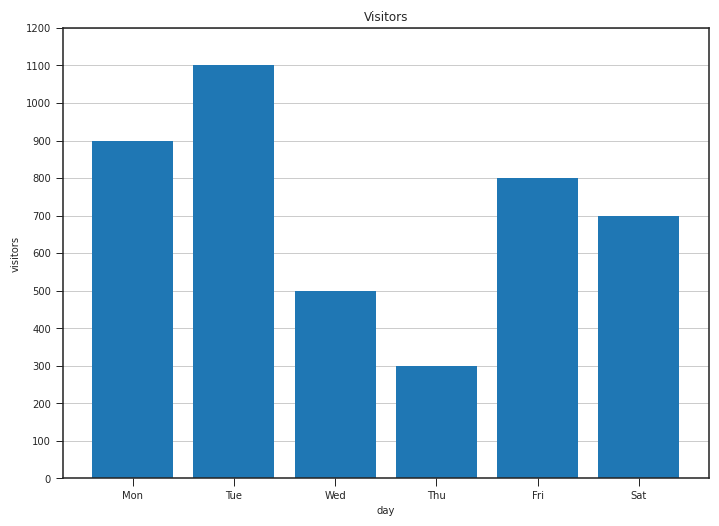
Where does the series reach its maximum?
Tue
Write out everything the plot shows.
Title: Visitors
x-axis: day, ticks Mon Tue Wed Thu Fri Sat
y-axis: visitors, ticks 0 100 200 300 400 500 600 700 800 900 1000 1100 1200
Values:
900 1100 500 300 800 700
